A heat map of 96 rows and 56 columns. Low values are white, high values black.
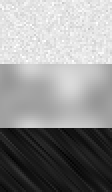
It is made of 3 by 1 panels. Panel 1,1: very low, fine-grained, faint in contrast. Panel 2,1: low, smooth. Panel 3,1: very high, slanting down to the right, faint in contrast.
